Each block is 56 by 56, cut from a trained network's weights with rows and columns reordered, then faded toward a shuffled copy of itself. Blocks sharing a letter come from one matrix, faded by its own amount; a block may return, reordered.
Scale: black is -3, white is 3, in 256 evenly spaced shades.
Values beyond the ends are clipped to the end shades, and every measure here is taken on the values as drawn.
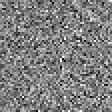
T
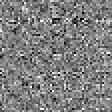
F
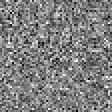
T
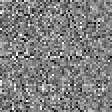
F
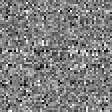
F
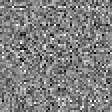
F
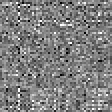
F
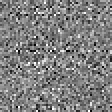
F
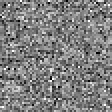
T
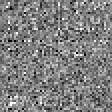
F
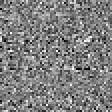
T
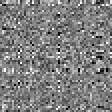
F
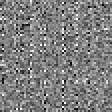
F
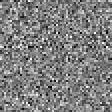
T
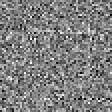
T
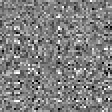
F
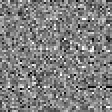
F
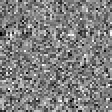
T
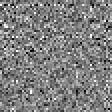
F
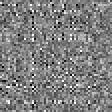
F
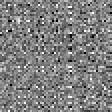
F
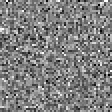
T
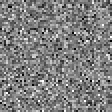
T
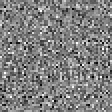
T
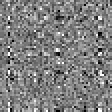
F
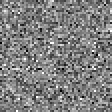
T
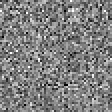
T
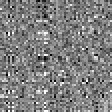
F
